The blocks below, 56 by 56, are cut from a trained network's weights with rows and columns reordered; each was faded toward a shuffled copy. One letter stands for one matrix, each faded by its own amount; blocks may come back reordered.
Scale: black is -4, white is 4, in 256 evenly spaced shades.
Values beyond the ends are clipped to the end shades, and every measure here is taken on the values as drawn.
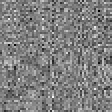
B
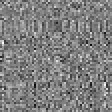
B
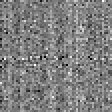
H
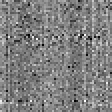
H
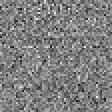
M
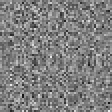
B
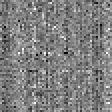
H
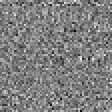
M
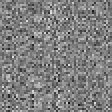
B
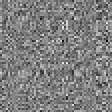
B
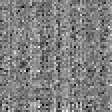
H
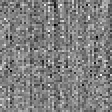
H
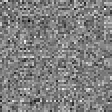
M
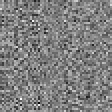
B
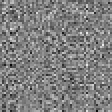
B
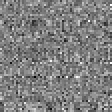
M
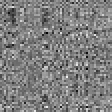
B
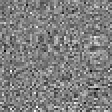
M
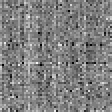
H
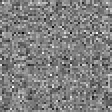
M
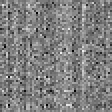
H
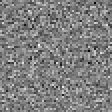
M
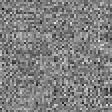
B
